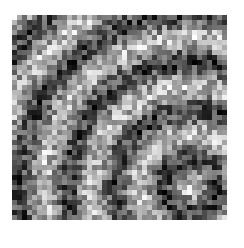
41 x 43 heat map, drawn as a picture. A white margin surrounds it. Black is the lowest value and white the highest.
Rings spread out from the bottom right. There is no seam. Neither half mirrors the other.
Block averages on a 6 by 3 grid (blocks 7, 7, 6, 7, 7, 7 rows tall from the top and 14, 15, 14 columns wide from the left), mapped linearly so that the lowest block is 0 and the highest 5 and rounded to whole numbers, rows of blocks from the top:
3 2 5
3 3 1
3 3 3
3 2 5
1 5 0
1 4 0
